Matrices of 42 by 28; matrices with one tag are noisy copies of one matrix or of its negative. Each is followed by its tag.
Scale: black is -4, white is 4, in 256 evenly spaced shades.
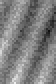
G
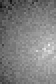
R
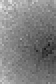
R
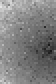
R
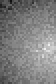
R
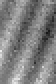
G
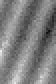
G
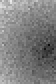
R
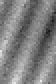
G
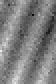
G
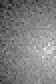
R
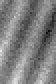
G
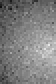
R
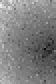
R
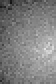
R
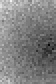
R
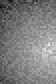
R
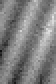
G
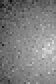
R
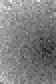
R
